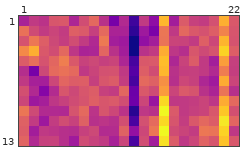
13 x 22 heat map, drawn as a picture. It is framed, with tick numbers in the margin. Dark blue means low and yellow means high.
On average the colour sits 50% of the way up the scale. Columns 12, 15 and 21 stand out from the rest. Streaks run downward. The ninth with the lowest average is the top middle.
